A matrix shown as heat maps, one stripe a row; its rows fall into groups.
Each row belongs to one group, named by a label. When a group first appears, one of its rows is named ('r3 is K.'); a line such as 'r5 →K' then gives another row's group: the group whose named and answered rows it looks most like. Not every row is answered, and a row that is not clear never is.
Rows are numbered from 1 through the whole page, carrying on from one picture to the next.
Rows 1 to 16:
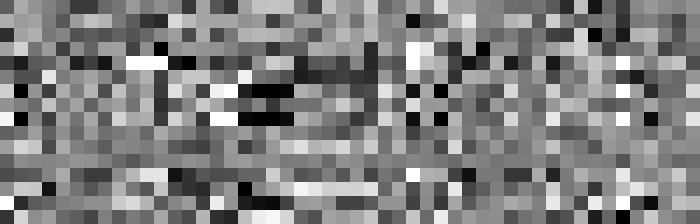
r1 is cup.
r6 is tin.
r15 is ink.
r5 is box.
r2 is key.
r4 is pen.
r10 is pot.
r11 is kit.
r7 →ink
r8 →pen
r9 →ink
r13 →box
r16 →cup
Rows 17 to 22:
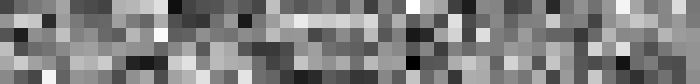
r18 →kit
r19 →pot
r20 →ink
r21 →key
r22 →tin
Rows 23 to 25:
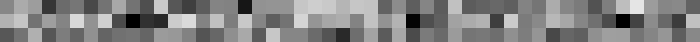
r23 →kit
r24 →key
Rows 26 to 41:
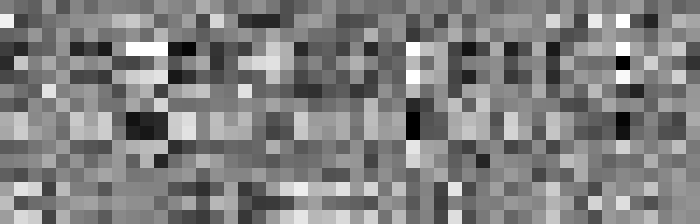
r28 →pot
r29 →box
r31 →box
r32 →tin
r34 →key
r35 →key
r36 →box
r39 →kit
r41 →kit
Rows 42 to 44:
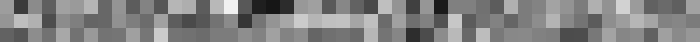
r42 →ink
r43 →kit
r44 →pot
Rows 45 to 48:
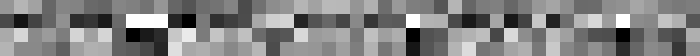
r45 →kit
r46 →box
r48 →key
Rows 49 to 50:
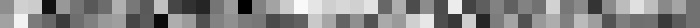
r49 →kit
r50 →pen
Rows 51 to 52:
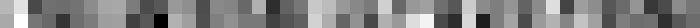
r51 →pen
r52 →pen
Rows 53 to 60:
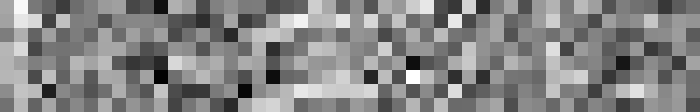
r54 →kit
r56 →pen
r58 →pen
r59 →kit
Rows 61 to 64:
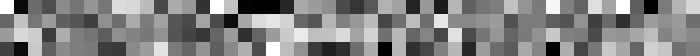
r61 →ink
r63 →kit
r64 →pot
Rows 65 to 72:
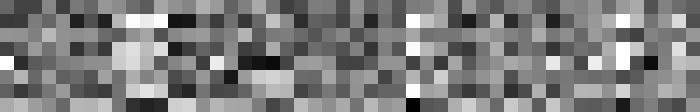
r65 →tin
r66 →box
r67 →tin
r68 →box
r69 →ink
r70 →cup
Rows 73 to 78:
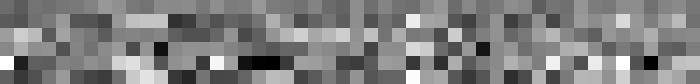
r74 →box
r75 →kit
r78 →box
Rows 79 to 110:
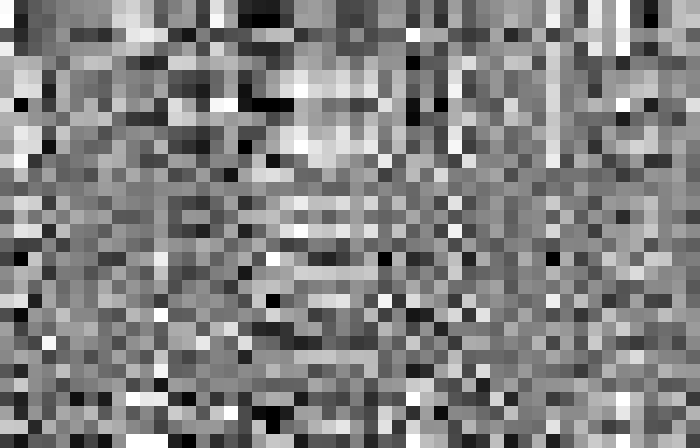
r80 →ink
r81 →box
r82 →ink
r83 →key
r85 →kit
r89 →kit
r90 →pen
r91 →cup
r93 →kit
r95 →kit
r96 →tin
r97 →pot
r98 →kit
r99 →cup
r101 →pot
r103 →tin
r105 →pot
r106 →pen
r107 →box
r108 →ink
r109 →pen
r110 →box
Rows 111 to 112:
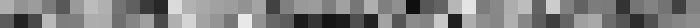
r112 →tin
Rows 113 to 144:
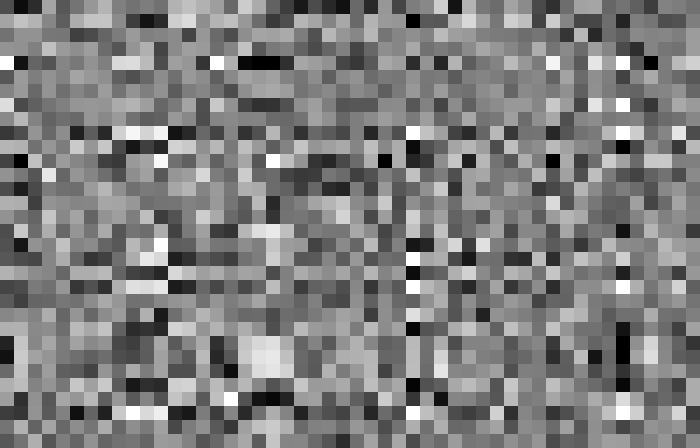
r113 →tin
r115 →cup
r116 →tin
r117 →ink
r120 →ink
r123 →key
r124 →pot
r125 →tin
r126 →tin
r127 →pen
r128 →pen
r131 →box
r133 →box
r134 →tin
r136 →key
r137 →cup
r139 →cup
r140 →key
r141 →ink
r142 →box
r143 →cup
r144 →pot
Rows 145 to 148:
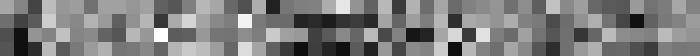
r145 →pen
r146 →tin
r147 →pot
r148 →tin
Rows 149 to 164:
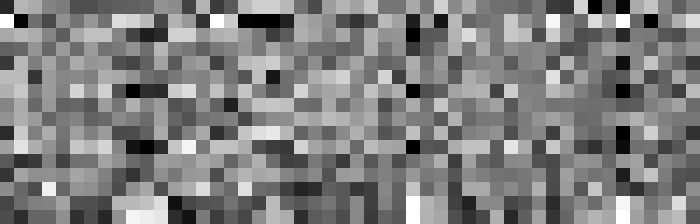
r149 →cup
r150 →ink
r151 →key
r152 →pot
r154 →pen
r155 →key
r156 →cup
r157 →kit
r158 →cup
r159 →key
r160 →tin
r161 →cup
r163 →box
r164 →box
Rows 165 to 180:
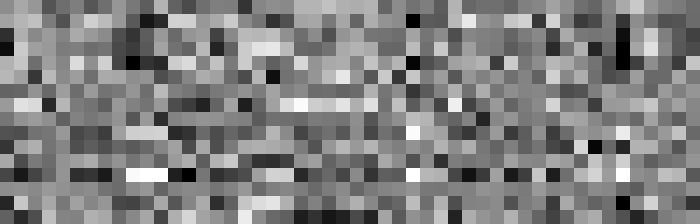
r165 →kit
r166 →key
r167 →cup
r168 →cup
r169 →key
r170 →pen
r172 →kit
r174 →box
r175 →cup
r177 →box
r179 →cup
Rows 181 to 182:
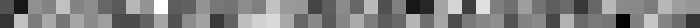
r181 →pot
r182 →cup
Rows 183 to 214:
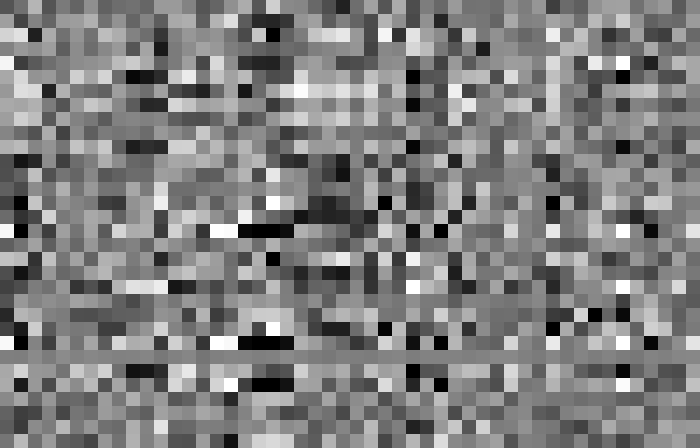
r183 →pot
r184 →ink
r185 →pen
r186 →pen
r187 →ink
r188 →key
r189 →kit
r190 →key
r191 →kit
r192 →tin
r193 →key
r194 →tin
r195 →pot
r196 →pot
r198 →tin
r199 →ink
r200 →pot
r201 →pen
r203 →box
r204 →cup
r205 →cup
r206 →pot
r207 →ink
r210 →ink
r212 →tin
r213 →pot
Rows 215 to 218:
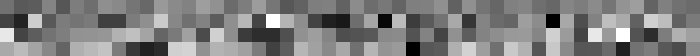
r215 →tin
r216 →pot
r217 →ink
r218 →key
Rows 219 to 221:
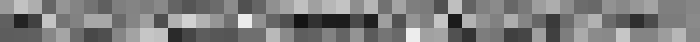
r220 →tin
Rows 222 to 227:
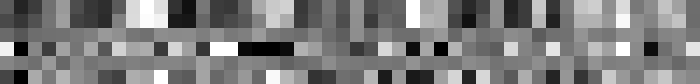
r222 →box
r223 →box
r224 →tin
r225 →ink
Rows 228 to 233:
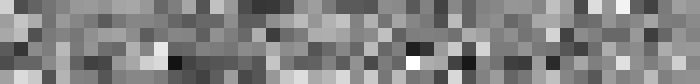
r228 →ink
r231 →pot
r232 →box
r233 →kit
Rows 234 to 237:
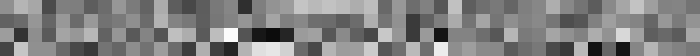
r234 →kit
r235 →pot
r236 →ink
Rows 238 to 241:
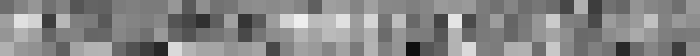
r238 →cup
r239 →kit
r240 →kit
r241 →key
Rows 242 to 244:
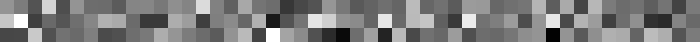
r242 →tin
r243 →pen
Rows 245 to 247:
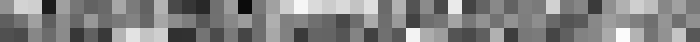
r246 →pot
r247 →box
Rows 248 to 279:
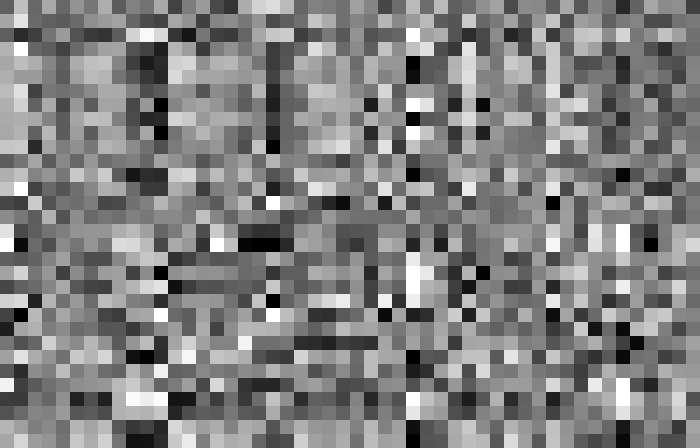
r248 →cup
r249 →pen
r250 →box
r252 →key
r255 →pen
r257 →pen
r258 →pen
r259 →pot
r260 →key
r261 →pen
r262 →pot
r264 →ink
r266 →box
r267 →pen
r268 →box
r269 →pen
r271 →cup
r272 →tin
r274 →pot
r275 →ink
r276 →box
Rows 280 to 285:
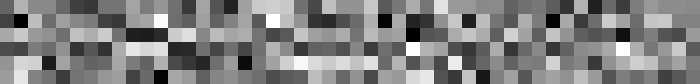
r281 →pot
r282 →key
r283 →box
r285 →pen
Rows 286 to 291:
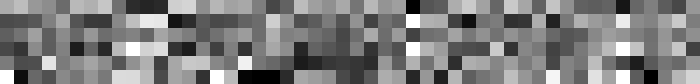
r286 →key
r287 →box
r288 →pot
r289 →box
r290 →tin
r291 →ink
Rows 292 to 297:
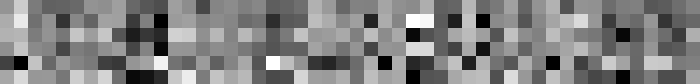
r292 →pen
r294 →key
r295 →pen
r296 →pot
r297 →key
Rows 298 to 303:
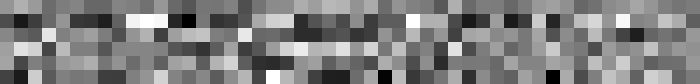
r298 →kit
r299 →box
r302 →ink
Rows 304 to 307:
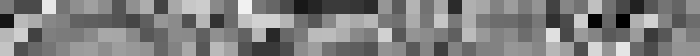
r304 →tin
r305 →cup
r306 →pen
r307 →ink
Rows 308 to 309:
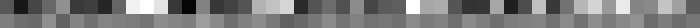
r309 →tin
